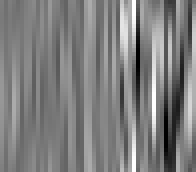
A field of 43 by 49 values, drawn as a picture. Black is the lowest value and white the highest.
Histogram: heavy tails on both sides. Slope: none. Average level on the scale: 50%. Seam: vertical, 60% of the way across, the left part calmer. Grain: streaks running down.
